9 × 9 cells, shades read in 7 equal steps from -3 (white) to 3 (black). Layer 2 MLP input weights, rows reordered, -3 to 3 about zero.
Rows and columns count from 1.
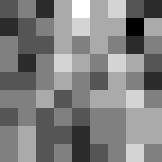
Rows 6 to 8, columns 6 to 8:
-1 -1 -2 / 0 0 -1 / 0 0 -1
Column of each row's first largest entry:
3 8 8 2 9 4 1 5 5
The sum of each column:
5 3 5 -4 -1 -2 -7 -1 2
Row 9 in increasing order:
-2 -1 0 0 0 0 1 1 2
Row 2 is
2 1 0 -1 -2 -1 -1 3 -1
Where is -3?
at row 1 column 5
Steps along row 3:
up same down up down up up down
